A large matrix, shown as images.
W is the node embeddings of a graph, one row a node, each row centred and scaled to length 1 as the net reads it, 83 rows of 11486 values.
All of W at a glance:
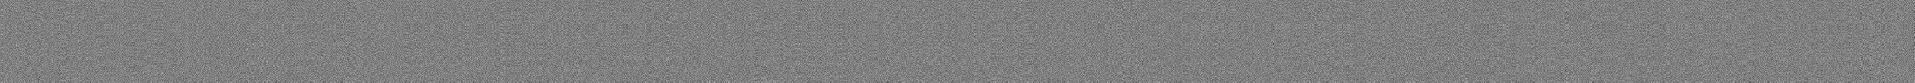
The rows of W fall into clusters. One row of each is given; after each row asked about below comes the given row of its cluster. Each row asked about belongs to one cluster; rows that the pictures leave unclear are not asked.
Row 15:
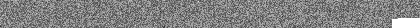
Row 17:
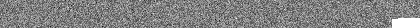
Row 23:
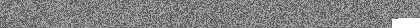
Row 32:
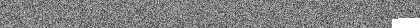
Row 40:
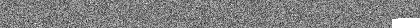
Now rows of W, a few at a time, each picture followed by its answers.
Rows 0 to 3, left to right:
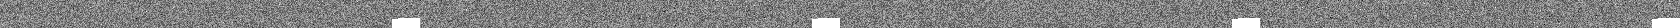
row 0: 17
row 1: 15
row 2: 32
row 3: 40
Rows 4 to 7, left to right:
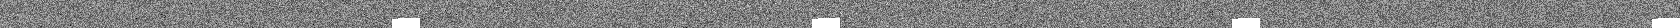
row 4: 17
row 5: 32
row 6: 23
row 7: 40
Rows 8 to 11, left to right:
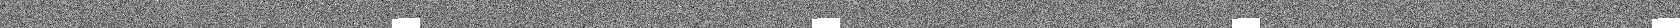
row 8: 32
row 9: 15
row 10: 15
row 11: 32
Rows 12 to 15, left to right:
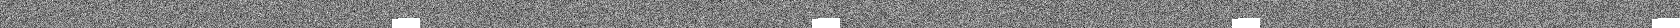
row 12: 23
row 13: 17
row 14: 23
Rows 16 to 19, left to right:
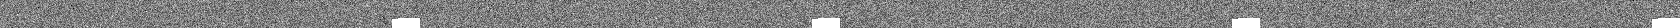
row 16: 17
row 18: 23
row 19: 17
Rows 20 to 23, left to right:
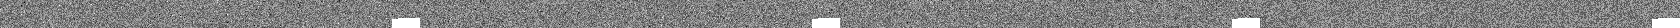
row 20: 32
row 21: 40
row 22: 40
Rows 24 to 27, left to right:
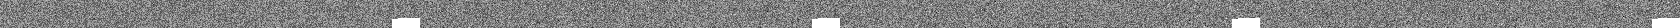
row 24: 15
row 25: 15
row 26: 32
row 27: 15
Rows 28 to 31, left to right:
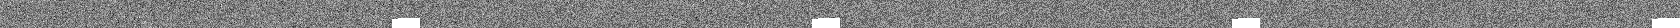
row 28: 15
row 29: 32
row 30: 23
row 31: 15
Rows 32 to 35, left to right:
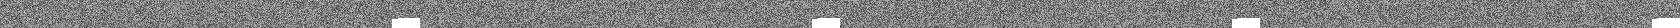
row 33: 17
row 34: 15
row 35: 40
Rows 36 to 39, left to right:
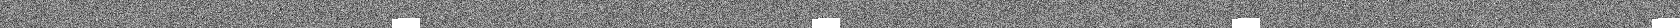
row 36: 23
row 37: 23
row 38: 15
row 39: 17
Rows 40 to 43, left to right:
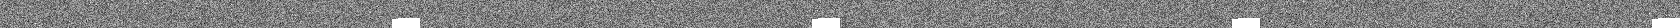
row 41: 17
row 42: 23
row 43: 32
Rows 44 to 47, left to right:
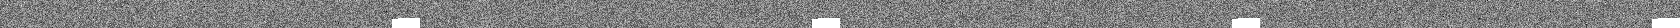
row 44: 32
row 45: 23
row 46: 40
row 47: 15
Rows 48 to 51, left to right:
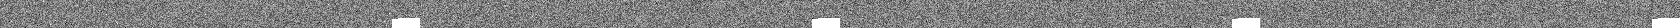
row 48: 32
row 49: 17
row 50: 40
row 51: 15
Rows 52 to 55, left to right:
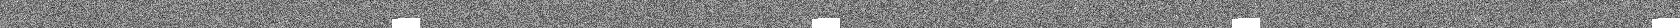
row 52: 17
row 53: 40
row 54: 32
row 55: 17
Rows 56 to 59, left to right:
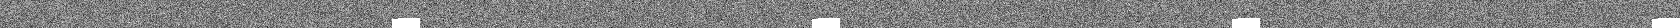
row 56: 23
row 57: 40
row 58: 40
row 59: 40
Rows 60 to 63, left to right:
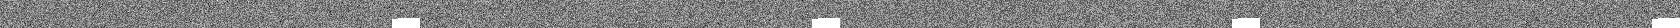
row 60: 15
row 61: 32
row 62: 15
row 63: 32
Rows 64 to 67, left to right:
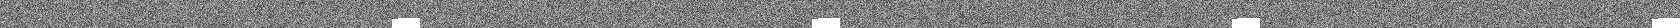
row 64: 32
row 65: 17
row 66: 40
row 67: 23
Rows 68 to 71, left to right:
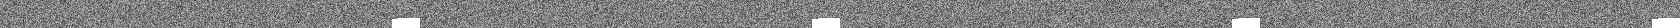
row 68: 40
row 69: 23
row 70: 17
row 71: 23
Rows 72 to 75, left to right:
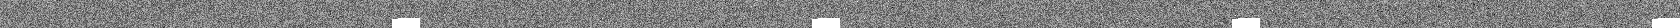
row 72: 15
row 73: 15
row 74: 17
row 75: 40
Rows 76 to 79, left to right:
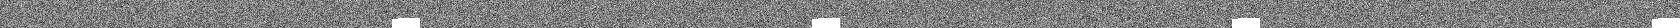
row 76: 32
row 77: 17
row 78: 15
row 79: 17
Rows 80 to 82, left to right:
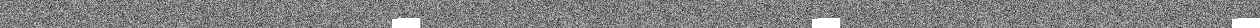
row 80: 40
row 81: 15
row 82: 15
